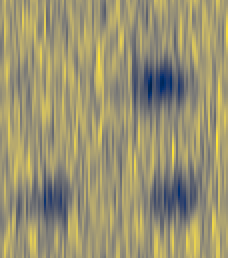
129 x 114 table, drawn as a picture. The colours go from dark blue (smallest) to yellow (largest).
Mirror symmetry: none. Slope: none. Average level on the scale: 60%. Dips: three.
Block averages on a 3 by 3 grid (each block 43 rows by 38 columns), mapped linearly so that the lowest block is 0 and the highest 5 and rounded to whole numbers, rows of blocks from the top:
5 3 2 / 5 3 2 / 0 4 0
